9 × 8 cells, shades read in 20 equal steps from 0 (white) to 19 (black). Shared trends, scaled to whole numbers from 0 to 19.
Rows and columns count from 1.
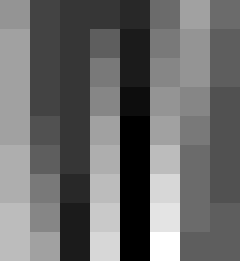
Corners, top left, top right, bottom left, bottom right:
8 11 5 12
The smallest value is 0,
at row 9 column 6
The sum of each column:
58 107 140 71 163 55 87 111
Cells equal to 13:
5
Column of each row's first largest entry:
5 5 5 5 5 5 5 5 5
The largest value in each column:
8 14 17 15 19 11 12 13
